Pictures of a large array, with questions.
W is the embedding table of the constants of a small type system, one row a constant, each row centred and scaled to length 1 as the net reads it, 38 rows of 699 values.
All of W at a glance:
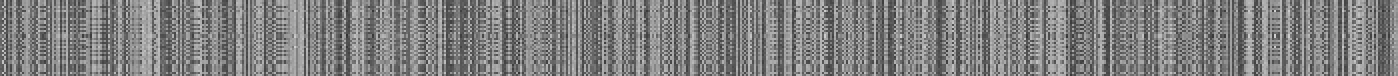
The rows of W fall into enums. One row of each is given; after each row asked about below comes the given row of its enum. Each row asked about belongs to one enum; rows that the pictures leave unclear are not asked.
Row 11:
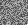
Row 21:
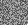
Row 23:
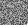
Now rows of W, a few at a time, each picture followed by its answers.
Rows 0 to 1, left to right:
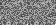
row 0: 11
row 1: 11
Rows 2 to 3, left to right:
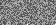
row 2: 11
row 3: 21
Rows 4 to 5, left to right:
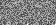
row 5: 23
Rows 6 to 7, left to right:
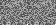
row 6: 11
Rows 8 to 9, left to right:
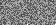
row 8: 11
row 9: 21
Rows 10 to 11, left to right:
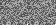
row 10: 11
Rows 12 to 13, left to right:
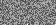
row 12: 21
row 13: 11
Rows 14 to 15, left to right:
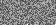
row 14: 21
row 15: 11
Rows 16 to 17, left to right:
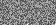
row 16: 21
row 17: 23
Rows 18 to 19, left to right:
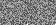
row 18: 23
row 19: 21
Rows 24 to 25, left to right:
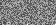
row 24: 11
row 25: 21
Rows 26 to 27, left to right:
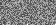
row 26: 11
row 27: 21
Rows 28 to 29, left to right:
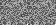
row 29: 11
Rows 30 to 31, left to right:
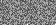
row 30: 21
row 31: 21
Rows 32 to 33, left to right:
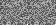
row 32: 11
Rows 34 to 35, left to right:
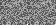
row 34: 11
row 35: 11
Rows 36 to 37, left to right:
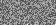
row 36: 21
